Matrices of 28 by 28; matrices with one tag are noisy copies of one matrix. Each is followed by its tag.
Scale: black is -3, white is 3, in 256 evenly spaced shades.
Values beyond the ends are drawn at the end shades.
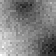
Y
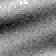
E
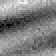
E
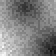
Y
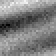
E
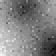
Y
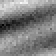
E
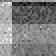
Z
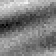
E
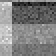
Z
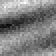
E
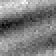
E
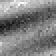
E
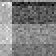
Z
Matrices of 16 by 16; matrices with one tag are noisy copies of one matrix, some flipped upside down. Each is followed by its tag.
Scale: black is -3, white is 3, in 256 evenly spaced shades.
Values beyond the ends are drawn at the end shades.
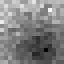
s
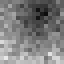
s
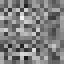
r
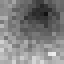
s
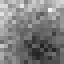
s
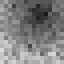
s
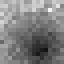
s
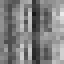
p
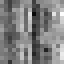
p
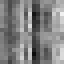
p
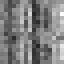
p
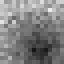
s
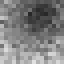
s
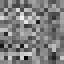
r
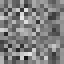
r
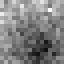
s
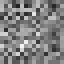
r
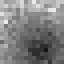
s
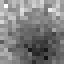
s
